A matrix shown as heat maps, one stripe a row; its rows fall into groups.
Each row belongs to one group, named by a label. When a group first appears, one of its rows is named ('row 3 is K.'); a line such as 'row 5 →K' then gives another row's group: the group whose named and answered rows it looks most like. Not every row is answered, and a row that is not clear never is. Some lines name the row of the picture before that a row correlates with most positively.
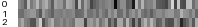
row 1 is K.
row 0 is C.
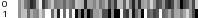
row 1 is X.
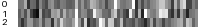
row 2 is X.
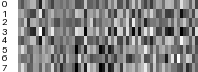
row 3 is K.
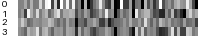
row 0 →X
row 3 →C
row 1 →C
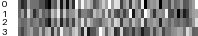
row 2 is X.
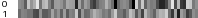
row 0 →C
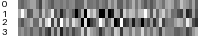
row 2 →X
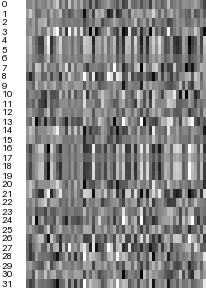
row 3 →X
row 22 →C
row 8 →X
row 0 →X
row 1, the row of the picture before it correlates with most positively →1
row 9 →C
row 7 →C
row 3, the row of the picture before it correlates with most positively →2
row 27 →X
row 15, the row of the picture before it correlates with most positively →1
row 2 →C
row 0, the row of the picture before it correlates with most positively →2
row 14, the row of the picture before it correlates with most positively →2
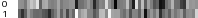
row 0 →C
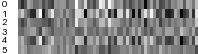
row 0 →X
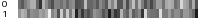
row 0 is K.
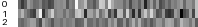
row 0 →X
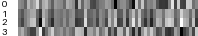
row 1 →K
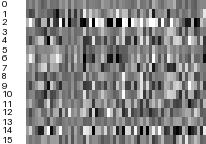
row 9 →K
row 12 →X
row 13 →K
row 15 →C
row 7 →C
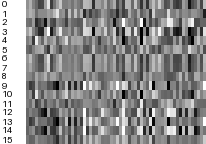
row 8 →C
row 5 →K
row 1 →X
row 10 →C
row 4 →C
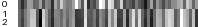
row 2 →K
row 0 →X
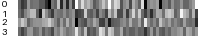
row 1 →K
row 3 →X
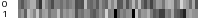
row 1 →C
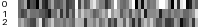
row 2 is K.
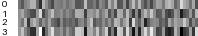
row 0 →K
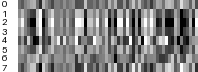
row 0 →K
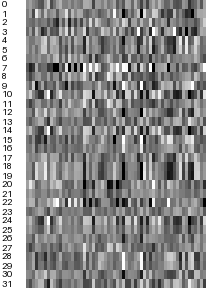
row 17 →C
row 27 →X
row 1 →C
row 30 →C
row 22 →X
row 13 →K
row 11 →X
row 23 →K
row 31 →K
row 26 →C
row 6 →X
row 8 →X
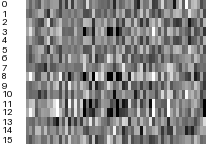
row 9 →X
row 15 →X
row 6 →X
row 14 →C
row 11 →X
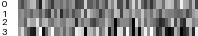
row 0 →K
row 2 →C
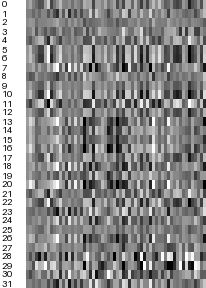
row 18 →X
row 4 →K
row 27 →C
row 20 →X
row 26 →X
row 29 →C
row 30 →X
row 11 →K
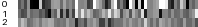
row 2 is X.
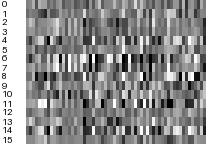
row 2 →X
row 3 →X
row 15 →C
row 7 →X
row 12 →K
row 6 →X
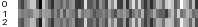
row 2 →K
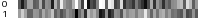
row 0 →X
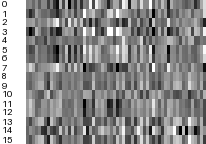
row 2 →X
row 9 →K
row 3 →X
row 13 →K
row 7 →X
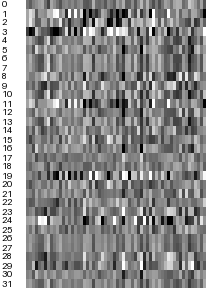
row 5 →C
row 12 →C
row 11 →X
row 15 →X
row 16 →C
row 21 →C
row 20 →X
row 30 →C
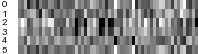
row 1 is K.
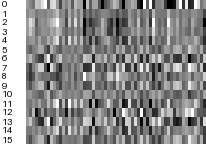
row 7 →K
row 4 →X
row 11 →X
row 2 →X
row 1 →X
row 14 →X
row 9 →K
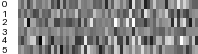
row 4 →K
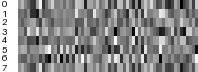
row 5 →X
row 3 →C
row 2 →K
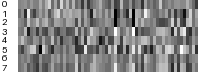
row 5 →K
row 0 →X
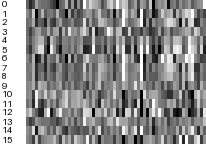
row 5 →K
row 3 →X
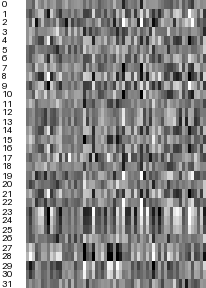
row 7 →C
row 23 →K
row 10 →C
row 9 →K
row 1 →K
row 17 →X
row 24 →K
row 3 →X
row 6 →K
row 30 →X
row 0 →C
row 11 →X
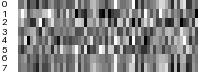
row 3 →K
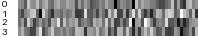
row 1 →K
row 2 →C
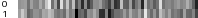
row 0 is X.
